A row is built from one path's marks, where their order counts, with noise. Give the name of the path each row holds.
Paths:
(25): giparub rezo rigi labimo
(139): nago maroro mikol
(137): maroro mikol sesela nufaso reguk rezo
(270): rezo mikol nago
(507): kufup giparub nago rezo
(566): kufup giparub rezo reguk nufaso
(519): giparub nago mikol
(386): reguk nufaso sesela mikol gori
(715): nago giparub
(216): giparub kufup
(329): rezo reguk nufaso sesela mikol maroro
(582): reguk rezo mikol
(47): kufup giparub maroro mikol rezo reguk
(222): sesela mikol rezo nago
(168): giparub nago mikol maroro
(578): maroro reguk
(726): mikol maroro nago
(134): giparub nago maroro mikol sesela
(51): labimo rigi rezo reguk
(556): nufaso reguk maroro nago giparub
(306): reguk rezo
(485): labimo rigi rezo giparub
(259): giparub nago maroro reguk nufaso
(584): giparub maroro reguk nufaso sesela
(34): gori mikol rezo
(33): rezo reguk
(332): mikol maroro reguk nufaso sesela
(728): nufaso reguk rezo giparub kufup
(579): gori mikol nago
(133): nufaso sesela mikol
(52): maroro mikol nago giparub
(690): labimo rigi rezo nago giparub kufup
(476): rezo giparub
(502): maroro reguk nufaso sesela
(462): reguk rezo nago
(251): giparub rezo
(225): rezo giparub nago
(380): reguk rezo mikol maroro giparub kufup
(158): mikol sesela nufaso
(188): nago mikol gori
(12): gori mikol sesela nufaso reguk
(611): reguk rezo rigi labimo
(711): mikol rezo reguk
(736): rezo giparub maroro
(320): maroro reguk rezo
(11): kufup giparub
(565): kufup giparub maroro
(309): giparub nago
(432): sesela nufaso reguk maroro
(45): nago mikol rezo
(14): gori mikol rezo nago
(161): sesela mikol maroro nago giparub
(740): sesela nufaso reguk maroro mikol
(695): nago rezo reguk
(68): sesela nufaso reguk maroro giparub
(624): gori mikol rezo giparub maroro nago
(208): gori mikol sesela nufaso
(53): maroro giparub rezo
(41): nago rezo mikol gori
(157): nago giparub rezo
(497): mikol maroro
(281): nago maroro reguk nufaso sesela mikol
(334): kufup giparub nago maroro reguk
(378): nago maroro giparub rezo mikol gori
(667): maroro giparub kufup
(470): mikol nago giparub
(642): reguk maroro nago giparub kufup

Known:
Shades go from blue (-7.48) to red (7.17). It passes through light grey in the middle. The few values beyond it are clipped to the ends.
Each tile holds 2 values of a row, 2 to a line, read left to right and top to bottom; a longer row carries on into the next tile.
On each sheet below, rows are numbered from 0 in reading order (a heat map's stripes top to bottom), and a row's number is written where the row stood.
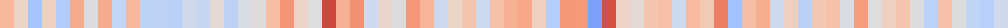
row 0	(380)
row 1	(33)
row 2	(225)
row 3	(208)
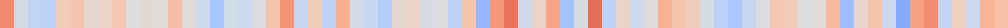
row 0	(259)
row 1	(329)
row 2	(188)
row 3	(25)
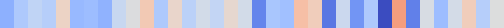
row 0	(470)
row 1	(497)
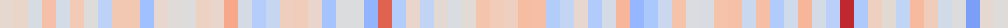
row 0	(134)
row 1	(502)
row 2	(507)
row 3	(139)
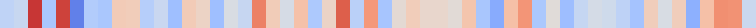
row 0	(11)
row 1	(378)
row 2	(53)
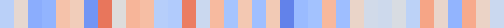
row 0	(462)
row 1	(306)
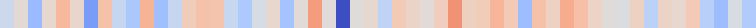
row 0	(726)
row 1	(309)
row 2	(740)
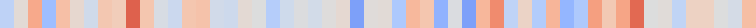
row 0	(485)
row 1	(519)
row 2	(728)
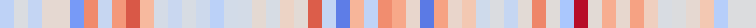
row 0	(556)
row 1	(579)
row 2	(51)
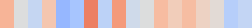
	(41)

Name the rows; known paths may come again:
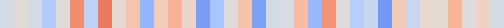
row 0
(611)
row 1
(711)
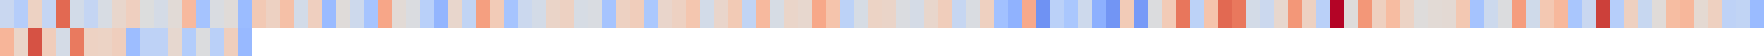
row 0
(68)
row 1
(52)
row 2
(584)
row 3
(161)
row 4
(251)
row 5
(51)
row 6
(188)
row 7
(334)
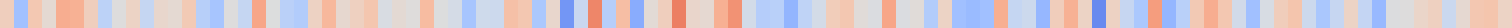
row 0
(740)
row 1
(259)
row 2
(157)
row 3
(582)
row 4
(726)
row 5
(137)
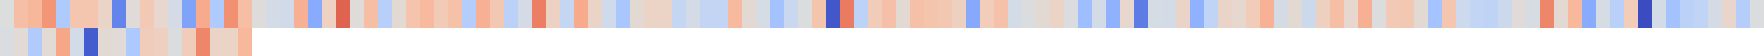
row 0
(578)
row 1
(695)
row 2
(12)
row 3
(715)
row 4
(168)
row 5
(208)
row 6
(565)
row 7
(309)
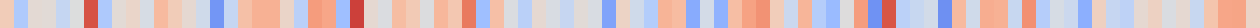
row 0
(281)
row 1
(225)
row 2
(519)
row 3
(667)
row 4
(320)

